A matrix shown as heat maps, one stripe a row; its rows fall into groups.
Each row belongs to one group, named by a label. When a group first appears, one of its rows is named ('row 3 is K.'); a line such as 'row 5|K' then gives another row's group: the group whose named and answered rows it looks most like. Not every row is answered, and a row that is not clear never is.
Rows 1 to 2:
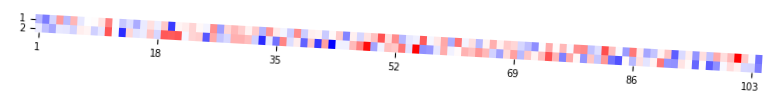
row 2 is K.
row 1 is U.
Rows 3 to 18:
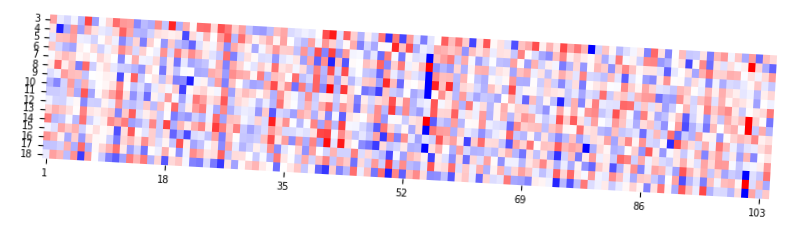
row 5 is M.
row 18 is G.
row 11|U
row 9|M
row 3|U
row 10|U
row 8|M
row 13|M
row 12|K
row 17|U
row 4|U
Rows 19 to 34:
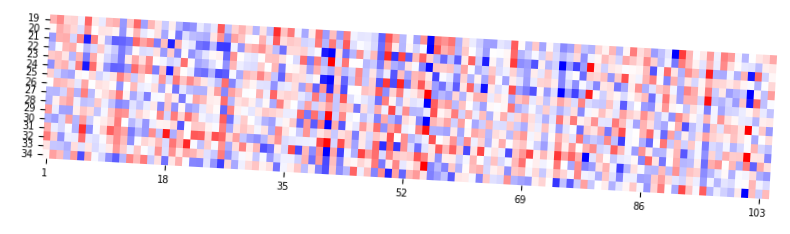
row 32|K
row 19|M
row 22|M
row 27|U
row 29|K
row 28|M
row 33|K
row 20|M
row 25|K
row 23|G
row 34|G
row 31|U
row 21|G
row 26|M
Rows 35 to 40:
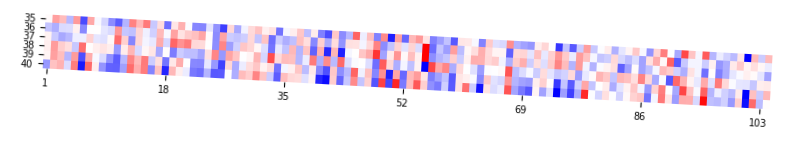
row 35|G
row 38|M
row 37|K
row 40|G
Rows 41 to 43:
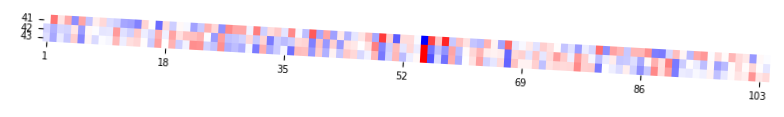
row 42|K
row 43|K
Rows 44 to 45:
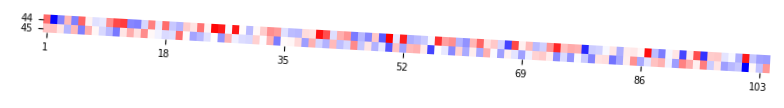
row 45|G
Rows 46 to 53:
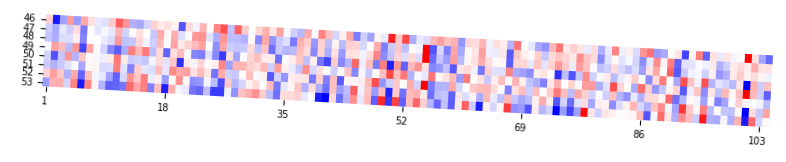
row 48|K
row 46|U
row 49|G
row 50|U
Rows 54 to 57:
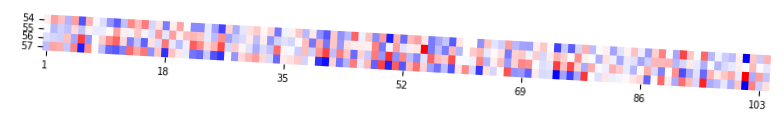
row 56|U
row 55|K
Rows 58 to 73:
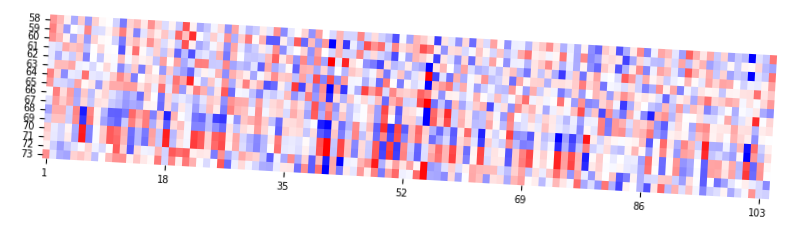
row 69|G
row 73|K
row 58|G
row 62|K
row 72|K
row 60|G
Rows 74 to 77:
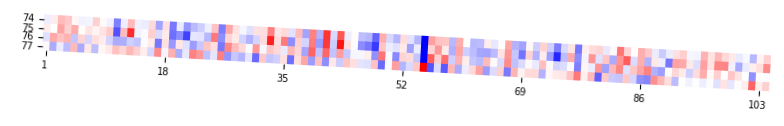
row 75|M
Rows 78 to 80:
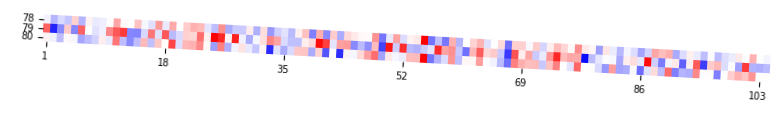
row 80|K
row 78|K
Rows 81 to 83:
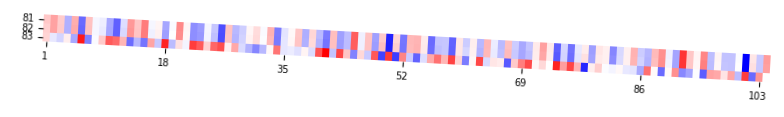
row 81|G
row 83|U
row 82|G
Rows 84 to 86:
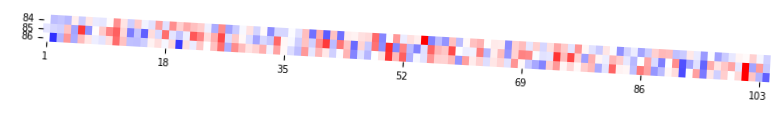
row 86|U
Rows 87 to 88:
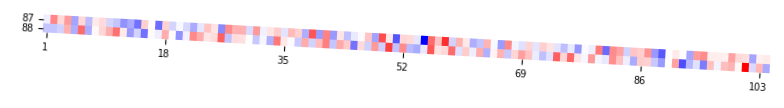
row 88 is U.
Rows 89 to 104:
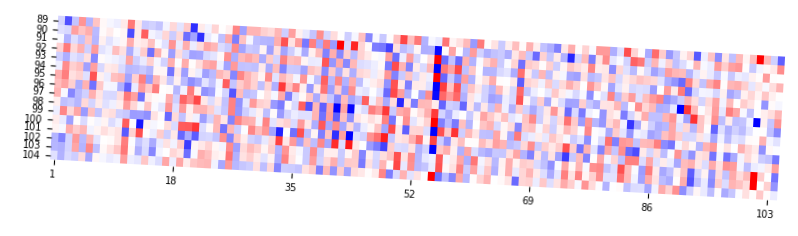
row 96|G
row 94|M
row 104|K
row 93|K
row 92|M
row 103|U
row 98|K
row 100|K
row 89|U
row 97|K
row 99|M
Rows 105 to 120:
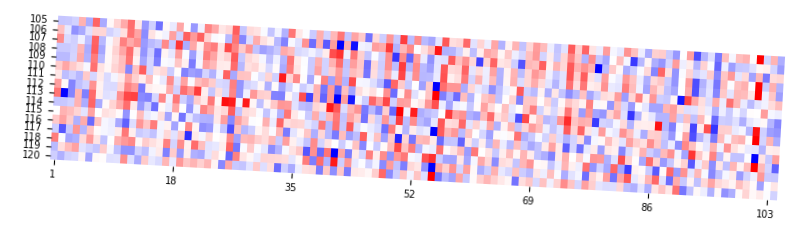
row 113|U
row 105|U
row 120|K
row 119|M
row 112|K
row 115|M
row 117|U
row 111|K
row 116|G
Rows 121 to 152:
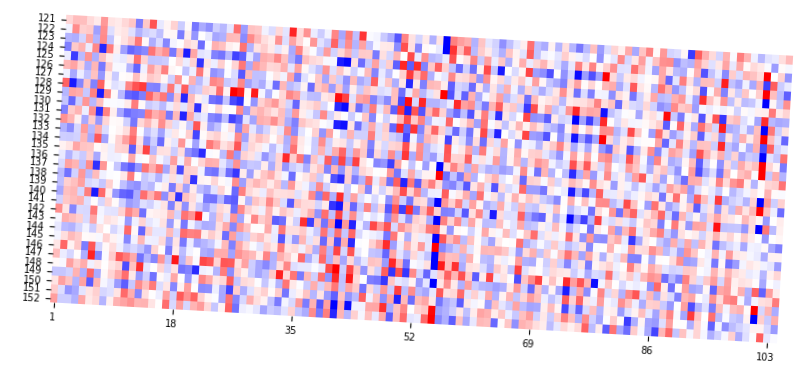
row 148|M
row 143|M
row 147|U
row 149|U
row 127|K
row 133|U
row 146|M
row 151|K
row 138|U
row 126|G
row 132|G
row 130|U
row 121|M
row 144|K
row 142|K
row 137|G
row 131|G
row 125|U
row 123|U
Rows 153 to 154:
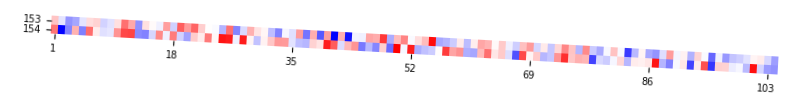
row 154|U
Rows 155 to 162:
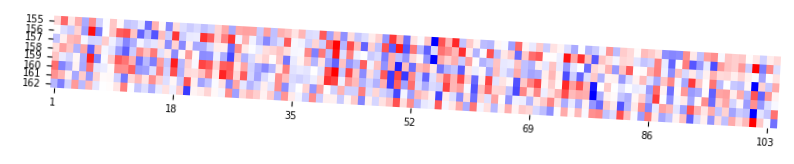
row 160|U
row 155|M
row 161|G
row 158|G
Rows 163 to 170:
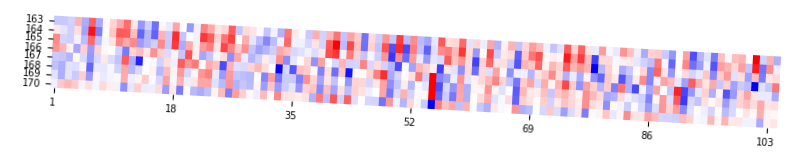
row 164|U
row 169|K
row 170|M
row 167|K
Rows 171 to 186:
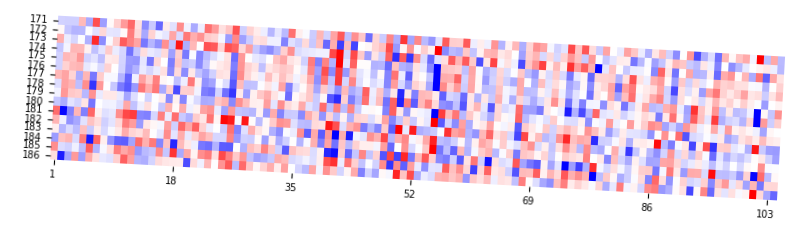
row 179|M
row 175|M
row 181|U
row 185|U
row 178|G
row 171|U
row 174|M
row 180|K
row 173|U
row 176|M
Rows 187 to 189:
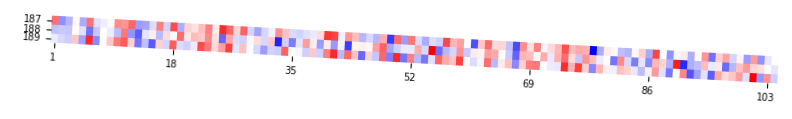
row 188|K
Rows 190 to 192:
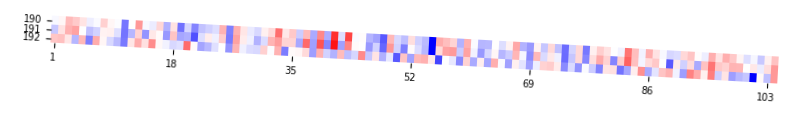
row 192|G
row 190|M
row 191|M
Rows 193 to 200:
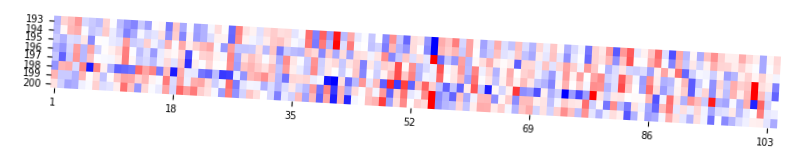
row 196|U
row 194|M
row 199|K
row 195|K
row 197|U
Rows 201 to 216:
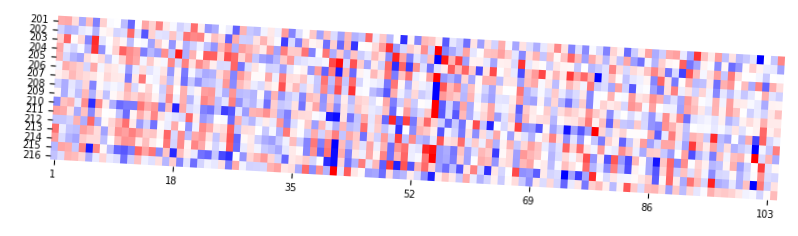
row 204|U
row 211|G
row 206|M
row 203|M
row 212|U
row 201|G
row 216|M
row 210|G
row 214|K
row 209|K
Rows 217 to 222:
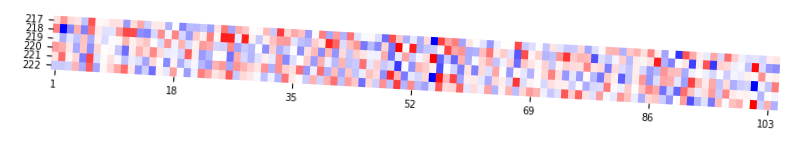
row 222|U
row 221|M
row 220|G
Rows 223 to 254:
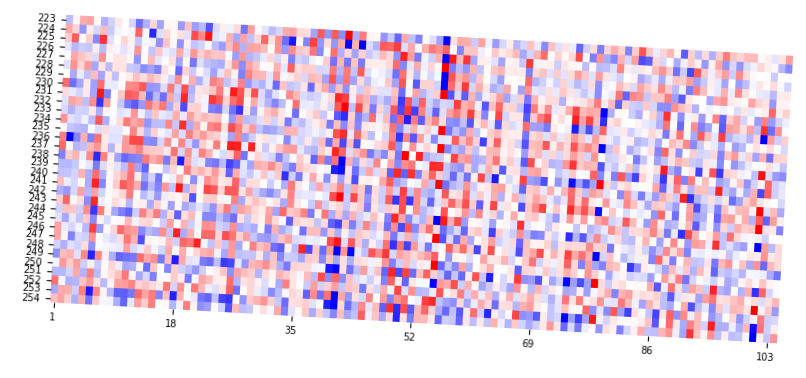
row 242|U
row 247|K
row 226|K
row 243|M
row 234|U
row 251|U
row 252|K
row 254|G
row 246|U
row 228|M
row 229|K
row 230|U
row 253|G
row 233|K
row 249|G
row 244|G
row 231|U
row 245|K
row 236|U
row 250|M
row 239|K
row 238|G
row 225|M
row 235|K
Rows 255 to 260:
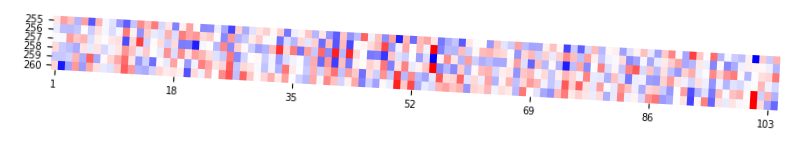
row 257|M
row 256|K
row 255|G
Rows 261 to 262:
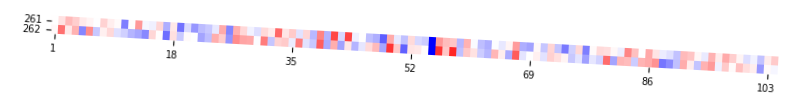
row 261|M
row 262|M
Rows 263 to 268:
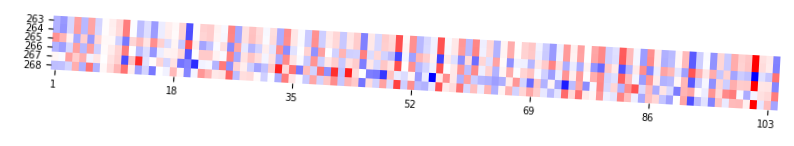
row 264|U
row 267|M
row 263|U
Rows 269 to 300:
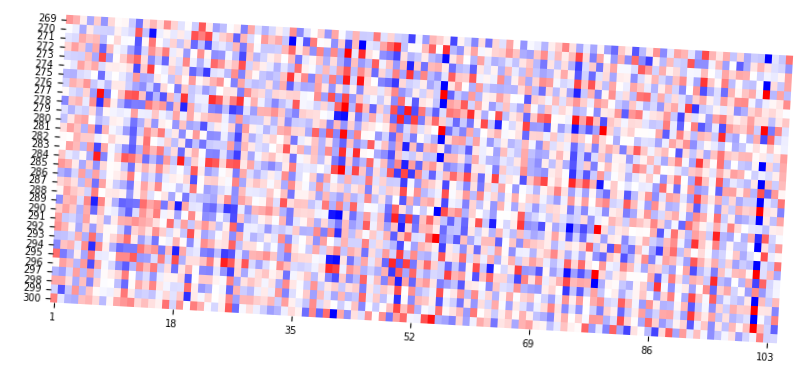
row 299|U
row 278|G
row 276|M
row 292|G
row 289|G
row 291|K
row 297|U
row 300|K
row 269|G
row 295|U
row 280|M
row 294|G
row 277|U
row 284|U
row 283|G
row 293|U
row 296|G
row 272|G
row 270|K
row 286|U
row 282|M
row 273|U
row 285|G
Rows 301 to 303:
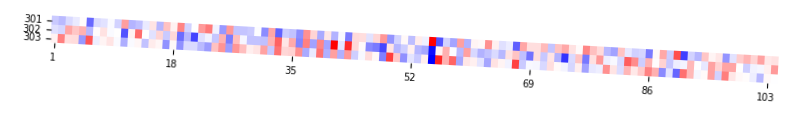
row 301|K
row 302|M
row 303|M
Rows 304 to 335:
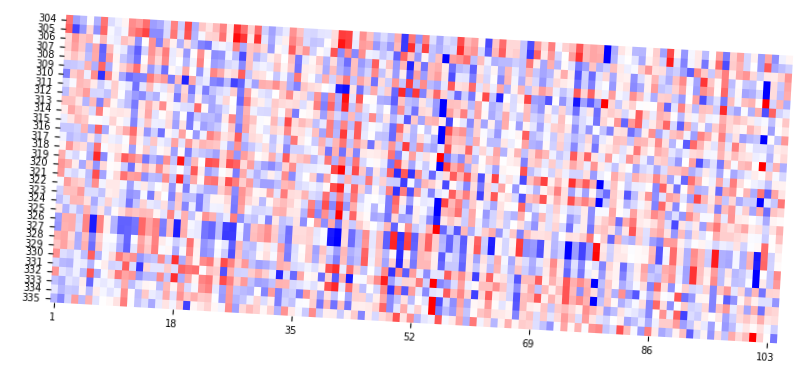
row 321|U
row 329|G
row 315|M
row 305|U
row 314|M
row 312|M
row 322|M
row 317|K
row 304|U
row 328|G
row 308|G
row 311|M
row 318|M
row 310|G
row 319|U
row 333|K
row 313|G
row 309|U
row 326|G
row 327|G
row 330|U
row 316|U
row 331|K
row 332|U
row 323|M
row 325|K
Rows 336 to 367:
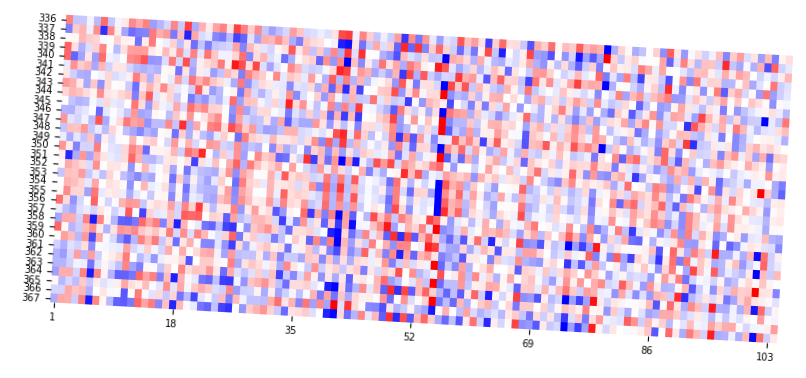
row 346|K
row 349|K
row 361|K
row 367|G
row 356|K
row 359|K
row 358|G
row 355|M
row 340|U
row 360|G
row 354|M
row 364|G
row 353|M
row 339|K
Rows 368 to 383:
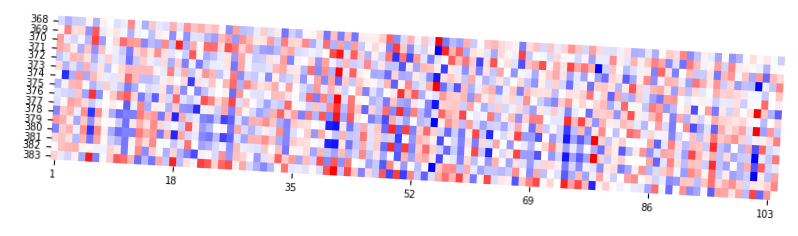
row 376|U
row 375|M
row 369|M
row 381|G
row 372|M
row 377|M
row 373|K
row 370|U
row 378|G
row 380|G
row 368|K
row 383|U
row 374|U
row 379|G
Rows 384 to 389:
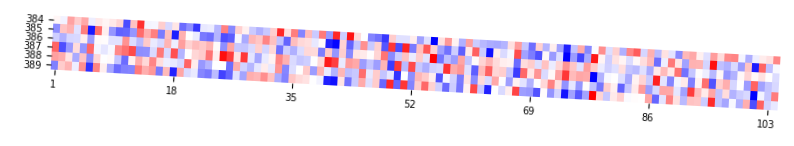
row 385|G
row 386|K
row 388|G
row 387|U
